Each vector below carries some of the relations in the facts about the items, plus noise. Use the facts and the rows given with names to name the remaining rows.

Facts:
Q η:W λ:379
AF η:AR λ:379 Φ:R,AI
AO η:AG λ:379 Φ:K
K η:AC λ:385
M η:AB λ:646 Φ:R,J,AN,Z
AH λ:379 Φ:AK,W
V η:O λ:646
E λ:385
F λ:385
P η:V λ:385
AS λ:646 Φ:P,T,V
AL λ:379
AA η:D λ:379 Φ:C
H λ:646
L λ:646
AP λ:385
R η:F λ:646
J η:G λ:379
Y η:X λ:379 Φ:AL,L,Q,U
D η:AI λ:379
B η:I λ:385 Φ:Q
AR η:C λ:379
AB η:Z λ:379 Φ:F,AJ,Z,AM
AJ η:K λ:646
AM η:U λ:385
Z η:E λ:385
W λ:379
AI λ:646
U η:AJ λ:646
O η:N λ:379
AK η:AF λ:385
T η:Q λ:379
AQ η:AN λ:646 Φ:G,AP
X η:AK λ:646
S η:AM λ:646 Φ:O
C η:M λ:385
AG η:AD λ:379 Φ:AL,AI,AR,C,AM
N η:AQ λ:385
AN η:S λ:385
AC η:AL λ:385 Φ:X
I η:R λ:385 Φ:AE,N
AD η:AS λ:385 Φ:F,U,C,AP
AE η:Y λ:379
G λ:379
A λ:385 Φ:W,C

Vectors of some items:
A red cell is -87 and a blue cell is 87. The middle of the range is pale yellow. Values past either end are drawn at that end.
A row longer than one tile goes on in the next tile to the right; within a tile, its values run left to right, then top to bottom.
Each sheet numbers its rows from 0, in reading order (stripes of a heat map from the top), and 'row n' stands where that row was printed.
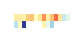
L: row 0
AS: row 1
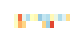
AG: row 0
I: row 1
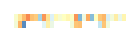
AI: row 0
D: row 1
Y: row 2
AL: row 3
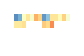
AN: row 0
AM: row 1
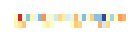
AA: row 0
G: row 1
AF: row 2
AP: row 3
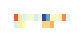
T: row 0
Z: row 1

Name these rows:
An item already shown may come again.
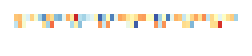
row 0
AR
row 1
A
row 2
W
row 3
AD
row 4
U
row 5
AD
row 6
M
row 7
AB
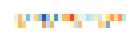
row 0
AF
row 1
AD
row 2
AO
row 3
M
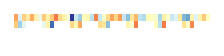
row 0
AQ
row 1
H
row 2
B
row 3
M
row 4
C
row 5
K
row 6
F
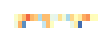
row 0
AI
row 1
AR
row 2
U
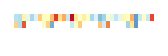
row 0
I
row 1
R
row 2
O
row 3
AC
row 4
Q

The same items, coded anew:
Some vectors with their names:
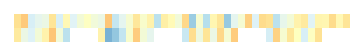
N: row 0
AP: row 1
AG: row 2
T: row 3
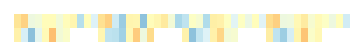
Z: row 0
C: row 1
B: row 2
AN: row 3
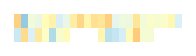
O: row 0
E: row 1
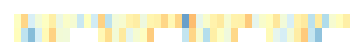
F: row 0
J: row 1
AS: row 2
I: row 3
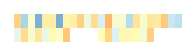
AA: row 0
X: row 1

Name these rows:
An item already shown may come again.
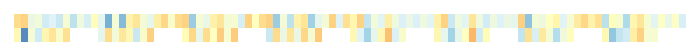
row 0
K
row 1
Y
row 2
AF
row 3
AG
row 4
AM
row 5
AM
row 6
O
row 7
B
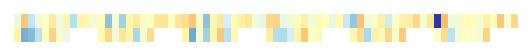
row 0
AP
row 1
Q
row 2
A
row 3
AN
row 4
M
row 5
AQ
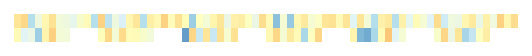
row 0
P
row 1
AE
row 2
AB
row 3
Q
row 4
AD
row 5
G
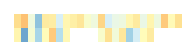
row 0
A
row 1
G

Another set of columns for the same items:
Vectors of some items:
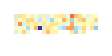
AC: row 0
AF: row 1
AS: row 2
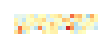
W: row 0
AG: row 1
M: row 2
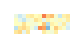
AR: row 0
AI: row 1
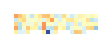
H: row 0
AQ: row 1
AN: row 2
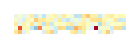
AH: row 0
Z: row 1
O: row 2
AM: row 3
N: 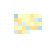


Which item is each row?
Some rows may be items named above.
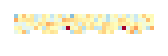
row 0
A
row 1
Y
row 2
I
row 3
Q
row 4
AE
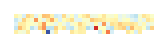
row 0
AO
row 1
AQ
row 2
AG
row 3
B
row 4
G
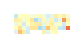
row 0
AK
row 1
AB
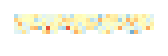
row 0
AP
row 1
AH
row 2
AK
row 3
C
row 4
AD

